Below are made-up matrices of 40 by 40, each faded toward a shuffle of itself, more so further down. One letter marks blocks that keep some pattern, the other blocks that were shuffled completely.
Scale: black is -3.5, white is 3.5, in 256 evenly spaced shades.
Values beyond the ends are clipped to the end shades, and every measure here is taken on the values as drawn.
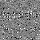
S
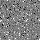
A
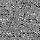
S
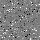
A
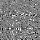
S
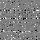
S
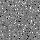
A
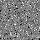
A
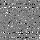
S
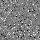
A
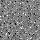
A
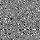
S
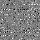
S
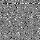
S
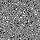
A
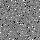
A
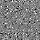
S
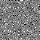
S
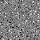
A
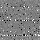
S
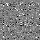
S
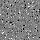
A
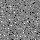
A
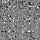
S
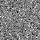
A
